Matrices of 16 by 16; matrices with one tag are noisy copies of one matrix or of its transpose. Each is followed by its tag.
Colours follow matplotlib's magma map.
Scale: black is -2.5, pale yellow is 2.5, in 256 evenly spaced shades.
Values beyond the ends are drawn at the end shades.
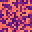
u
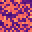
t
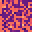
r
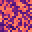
t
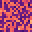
u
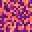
u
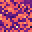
t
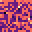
r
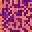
r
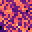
t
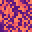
t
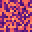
u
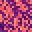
t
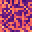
r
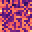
r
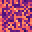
r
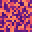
u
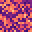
t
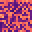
r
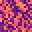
t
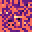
r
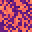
t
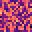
u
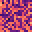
r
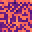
r
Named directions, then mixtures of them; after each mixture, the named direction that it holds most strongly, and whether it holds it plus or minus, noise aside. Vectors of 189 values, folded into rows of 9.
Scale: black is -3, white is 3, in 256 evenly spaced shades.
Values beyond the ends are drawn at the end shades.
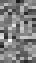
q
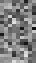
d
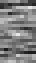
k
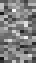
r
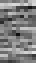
k, minus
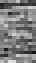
k, plus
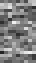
k, minus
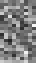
d, plus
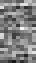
k, minus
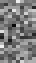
q, minus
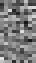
r, minus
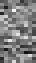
r, plus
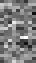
d, plus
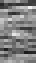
k, plus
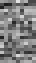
q, minus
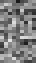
q, plus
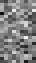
r, plus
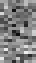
r, minus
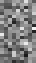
d, minus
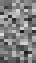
d, minus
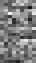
d, minus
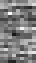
k, minus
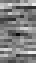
k, minus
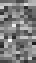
q, plus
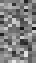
d, plus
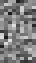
q, plus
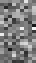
d, minus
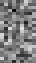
q, plus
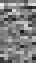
r, plus
